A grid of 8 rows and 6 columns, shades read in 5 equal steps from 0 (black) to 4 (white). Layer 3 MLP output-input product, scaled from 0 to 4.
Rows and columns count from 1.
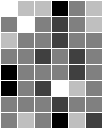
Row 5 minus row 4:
-2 0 1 0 0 0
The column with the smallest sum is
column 4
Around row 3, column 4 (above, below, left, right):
1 2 2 2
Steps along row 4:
same down up down up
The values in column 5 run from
1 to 3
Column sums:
15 20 15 11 16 17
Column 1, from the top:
4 2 3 2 0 0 2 2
